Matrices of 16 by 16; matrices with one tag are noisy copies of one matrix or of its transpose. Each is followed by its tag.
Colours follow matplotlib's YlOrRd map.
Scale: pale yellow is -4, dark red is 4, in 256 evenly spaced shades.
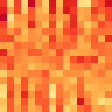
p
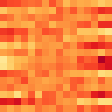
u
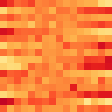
u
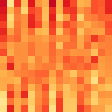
p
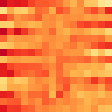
p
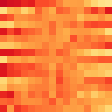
p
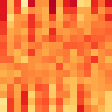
p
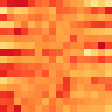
p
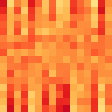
u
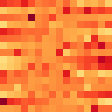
u
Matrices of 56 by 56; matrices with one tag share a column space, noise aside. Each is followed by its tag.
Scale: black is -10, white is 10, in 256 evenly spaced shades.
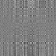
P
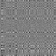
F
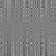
P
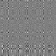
F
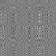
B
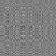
B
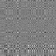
F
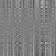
P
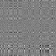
F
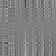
P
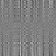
P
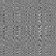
B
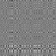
F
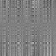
P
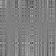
P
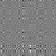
F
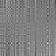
P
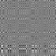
F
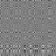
F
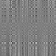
P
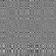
F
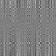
P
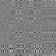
F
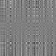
P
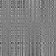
P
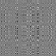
B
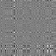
F
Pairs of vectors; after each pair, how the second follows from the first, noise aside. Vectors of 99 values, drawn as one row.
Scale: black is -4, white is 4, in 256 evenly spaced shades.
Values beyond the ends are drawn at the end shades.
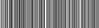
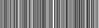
reversed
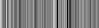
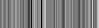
reversed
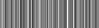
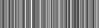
reversed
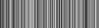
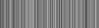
shrunk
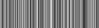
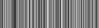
reversed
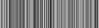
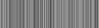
shrunk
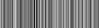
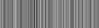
shrunk
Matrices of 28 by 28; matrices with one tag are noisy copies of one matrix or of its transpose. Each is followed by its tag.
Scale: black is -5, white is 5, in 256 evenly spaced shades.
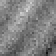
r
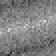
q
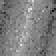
q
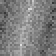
q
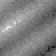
r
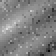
r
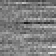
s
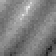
r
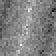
q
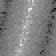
q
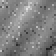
r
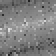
q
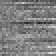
s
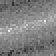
q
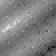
r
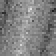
q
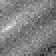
r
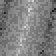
q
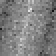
q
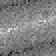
q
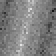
q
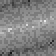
q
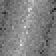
q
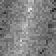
q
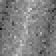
q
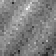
r
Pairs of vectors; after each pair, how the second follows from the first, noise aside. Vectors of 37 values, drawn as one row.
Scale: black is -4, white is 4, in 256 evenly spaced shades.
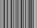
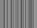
shrunk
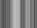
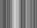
copied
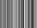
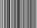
wrapped around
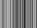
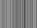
shrunk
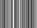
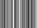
copied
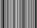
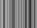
wrapped around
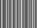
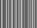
copied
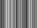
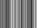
wrapped around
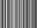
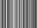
copied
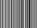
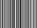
wrapped around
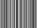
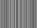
shrunk
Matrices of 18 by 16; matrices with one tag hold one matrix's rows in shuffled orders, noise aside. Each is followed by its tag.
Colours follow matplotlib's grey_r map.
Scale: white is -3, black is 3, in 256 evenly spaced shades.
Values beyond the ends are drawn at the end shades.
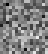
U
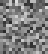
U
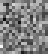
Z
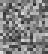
Z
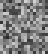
Z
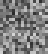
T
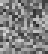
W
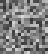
U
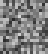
Z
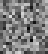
U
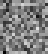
U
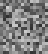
U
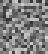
U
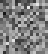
T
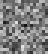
Z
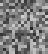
T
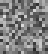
W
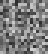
T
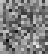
Z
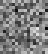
T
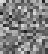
Z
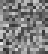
Z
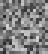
U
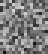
W
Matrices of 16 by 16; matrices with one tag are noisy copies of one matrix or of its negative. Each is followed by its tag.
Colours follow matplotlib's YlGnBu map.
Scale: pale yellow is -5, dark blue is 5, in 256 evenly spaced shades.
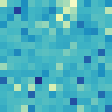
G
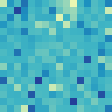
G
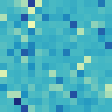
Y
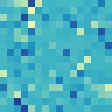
Y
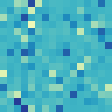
Y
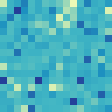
G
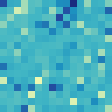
G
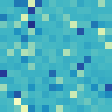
Y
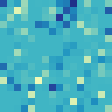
G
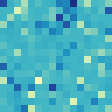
G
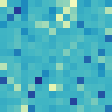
G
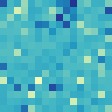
G
